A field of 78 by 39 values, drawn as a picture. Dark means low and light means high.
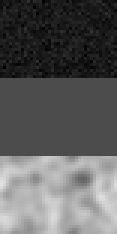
The table splits into 3 rows of 1 panel. Panel 1,1: very low, fine-grained, faint in contrast. Panel 2,1: low, flat. Panel 3,1: high, blotchy.
